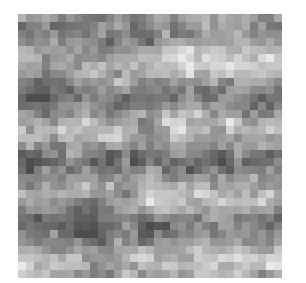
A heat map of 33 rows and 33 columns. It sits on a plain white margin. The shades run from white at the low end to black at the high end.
Horizontal stripes repeat 4 times down the table. The grain runs across in streaks. No single row or column stands out from its neighbours. The values follow a bell shape.
